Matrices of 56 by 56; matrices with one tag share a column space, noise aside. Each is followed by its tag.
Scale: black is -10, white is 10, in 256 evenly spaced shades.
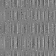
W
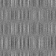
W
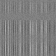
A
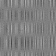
W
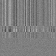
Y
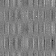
W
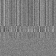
Y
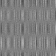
W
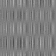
W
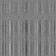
A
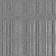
A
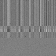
Y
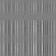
A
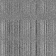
A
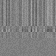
Y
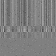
Y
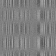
W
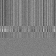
Y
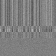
Y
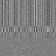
Y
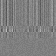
Y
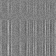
A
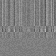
Y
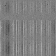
A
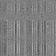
A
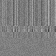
Y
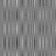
W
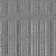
A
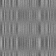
W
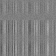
A
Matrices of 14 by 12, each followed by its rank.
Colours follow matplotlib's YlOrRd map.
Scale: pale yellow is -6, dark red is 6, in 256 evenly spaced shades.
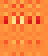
one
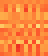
two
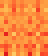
two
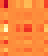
one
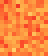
full rank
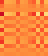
one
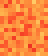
full rank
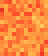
full rank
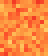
full rank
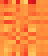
two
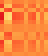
one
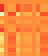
one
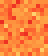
full rank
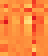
two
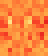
two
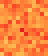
full rank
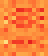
two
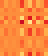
one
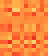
two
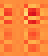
one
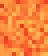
full rank
